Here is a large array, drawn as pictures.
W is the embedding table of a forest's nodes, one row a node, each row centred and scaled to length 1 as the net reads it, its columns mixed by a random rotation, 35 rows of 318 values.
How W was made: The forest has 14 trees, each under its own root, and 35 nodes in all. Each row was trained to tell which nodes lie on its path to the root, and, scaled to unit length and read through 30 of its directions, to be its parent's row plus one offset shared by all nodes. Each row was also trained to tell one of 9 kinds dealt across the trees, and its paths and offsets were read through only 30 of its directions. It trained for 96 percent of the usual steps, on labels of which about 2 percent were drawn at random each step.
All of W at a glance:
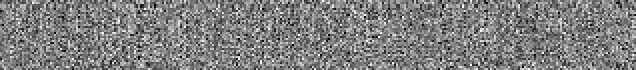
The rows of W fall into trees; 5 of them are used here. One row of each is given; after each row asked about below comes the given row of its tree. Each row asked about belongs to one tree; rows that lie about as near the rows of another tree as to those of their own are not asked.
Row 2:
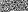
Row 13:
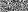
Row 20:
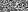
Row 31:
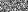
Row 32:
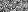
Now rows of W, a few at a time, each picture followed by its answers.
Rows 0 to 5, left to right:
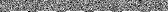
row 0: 32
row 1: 32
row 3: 2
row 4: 2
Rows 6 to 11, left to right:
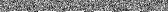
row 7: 20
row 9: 2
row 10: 13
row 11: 13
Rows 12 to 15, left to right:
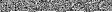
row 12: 20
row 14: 20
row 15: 2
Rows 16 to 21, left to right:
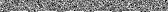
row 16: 13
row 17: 31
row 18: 2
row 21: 32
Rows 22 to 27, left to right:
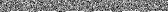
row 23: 20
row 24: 13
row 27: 13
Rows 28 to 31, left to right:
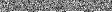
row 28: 20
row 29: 32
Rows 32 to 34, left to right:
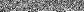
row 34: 31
